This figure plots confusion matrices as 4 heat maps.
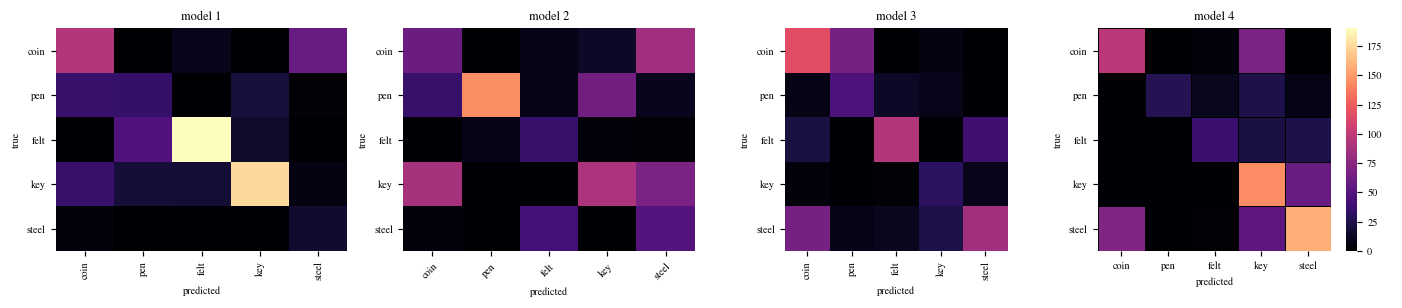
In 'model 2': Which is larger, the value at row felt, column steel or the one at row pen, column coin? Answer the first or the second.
the second
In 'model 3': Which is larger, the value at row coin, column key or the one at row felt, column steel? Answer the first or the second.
the second
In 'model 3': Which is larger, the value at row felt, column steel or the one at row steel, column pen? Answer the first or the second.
the first
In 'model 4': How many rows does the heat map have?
5
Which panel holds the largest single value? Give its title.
model 1
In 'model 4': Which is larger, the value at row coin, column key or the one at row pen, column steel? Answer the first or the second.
the first
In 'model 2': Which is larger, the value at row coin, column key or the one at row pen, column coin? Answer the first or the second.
the second
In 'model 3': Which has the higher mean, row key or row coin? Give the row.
coin
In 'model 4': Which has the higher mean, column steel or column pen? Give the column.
steel
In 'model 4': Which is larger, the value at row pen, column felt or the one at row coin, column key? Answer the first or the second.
the second
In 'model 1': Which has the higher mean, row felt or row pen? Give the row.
felt
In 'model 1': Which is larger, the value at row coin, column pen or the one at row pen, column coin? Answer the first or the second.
the second
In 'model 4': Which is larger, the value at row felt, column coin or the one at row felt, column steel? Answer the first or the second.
the second
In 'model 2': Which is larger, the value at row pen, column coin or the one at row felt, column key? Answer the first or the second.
the first
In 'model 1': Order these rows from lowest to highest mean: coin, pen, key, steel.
steel, pen, coin, key
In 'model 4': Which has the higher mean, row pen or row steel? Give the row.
steel
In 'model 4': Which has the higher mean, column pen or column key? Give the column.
key
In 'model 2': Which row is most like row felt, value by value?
steel
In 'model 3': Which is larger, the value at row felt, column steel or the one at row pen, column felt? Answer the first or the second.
the first
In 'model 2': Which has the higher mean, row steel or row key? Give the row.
key
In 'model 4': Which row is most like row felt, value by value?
pen
